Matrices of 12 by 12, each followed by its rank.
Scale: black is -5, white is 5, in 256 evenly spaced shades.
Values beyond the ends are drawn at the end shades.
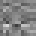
two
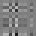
one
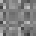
two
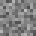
full rank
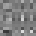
two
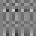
one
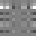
one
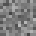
full rank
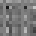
two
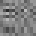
two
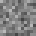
full rank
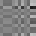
one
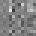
two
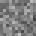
full rank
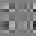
one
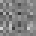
two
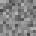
full rank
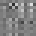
two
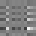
one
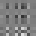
one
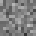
full rank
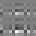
one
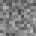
full rank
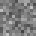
full rank
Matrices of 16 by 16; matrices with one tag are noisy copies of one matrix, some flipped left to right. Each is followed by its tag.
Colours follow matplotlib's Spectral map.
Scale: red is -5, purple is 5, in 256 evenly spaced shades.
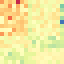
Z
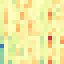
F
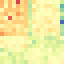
Z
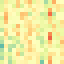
F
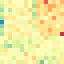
Z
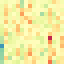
F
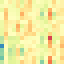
F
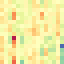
F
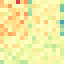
Z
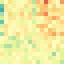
Z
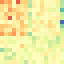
Z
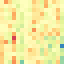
F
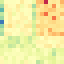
Z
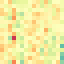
F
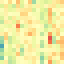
F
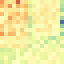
Z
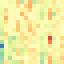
F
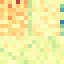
Z
